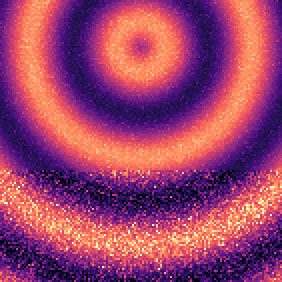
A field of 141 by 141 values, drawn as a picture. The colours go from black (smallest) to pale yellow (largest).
A horizontal seam about 60% of the way down splits the table, and the top part is calmer. Concentric rings centre on the top middle. No single row or column stands out from its neighbours.
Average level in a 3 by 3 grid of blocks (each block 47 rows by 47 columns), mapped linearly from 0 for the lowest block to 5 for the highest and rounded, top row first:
1 5 1 / 0 1 0 / 1 0 1
